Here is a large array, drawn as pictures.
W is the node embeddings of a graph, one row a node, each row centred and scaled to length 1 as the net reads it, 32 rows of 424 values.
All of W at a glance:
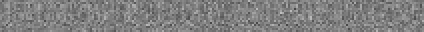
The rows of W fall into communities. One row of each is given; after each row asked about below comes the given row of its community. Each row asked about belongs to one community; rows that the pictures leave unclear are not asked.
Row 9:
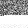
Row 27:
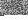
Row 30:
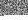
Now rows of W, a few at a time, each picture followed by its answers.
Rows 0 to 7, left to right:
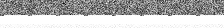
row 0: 27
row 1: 9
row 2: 27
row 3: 27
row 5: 9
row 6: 27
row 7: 9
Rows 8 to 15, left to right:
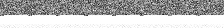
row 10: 9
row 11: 27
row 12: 27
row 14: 27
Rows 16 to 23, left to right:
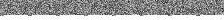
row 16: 9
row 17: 27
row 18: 27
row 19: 27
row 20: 9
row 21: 9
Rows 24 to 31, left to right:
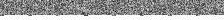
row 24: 30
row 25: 30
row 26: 9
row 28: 30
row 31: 9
